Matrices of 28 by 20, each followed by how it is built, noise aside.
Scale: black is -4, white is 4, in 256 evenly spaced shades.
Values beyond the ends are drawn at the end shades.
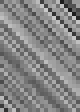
Toeplitz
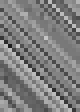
Toeplitz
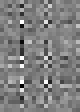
low rank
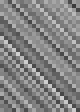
Toeplitz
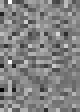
low rank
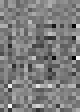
low rank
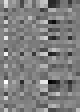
low rank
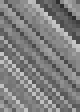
Toeplitz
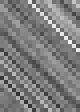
Toeplitz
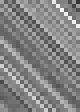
Toeplitz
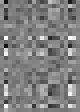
low rank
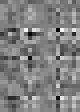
low rank
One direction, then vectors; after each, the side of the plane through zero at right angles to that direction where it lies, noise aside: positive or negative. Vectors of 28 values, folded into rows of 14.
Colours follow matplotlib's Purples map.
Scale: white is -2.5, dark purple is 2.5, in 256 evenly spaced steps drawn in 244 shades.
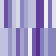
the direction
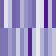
negative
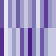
negative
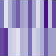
negative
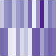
positive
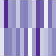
positive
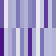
negative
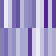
negative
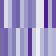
negative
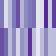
negative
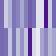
negative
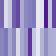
negative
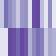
positive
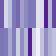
negative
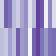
positive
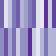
negative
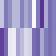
positive
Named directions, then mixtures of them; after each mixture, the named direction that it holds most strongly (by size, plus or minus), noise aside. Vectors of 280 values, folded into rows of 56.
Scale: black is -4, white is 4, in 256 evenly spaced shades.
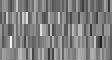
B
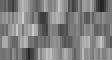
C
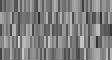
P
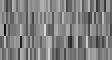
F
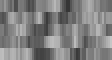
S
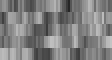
S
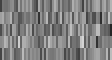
P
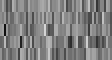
F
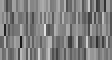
F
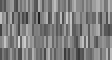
P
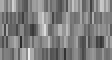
C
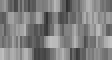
S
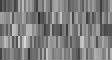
P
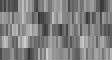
C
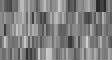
C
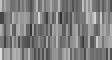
P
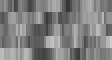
S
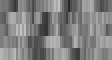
S
